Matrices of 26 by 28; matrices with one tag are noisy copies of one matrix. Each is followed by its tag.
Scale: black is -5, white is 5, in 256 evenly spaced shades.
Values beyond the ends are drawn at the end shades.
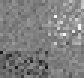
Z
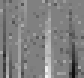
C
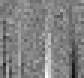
C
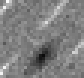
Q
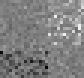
Z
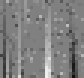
C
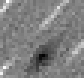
Q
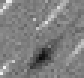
Q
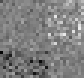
Z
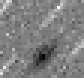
Q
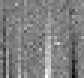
C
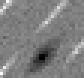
Q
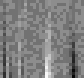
C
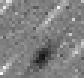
Q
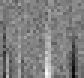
C
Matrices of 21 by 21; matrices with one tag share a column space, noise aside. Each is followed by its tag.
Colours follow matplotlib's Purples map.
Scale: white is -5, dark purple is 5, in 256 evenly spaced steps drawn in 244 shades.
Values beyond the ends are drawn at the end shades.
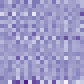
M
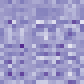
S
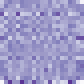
M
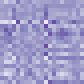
S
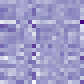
S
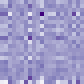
M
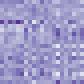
S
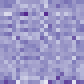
M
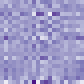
M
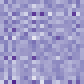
M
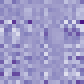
S
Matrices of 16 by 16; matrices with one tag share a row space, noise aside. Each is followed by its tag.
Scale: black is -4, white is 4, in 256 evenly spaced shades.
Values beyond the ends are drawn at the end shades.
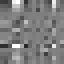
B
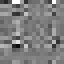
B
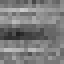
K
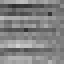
K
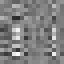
B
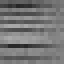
K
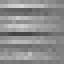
K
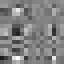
B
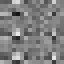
B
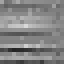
K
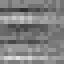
K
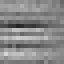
K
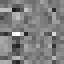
B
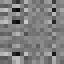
B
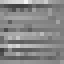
K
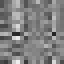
B
